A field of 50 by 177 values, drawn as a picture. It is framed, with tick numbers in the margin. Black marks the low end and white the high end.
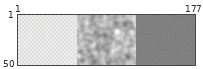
The table splits into one row of 3 panels. Panel 1,1: very high, checkered, faint in contrast. Panel 1,2: high, blotchy. Panel 1,3: middling, flat.
